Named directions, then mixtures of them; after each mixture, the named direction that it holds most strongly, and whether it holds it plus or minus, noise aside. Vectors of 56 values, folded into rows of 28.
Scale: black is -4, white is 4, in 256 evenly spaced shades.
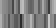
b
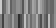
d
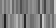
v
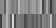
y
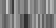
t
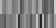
d, plus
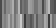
b, minus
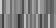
d, plus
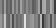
v, minus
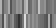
d, plus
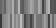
b, minus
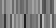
v, plus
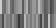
d, plus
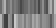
y, minus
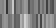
t, minus
